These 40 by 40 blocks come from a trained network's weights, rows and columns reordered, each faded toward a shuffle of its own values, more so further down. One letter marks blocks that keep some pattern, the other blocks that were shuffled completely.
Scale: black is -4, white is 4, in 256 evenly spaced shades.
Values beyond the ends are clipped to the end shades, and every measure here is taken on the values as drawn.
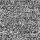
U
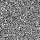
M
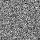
M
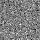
M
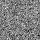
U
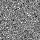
M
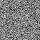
M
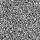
U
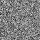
U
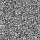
U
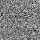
U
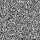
U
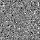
U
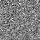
U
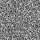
M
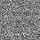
U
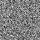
U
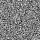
M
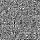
U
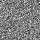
M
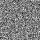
U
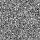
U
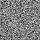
M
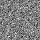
M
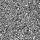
U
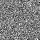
M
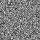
M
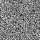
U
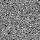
M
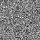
U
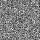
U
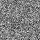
M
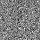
U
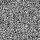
M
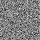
M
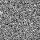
M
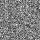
U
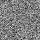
M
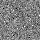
M
